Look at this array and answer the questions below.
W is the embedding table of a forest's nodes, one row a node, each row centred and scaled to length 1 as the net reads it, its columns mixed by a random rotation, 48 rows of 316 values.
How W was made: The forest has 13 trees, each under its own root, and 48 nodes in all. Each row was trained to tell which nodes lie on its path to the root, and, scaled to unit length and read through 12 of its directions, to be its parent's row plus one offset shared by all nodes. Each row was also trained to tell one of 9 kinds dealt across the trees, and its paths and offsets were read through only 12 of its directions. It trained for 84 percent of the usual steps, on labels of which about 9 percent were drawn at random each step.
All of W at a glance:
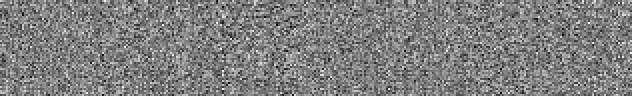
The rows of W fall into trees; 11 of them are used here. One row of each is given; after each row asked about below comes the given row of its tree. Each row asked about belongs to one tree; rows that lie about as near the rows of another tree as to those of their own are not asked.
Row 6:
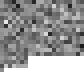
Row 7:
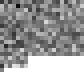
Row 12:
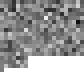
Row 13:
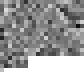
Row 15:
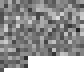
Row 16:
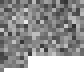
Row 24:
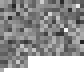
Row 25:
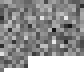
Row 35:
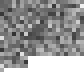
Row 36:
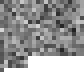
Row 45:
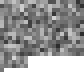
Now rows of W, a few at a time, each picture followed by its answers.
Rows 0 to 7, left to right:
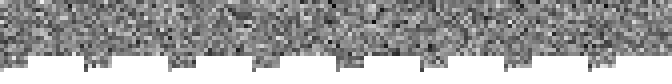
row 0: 45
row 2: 13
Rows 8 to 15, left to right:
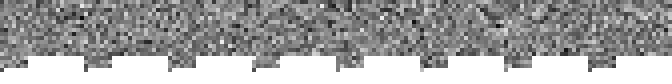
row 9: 6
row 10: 25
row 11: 15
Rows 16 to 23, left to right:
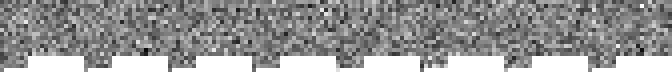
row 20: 45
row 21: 7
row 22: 25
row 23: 12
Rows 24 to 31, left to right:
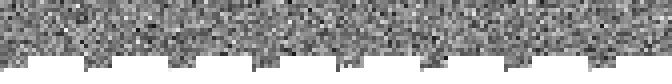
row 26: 15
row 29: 15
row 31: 6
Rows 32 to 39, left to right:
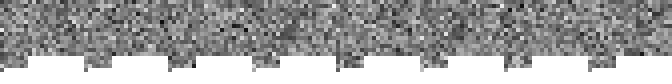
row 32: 16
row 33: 12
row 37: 35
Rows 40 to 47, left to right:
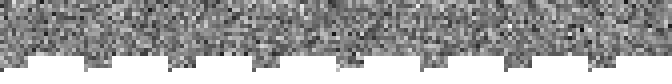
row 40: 35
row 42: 36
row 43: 45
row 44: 35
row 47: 36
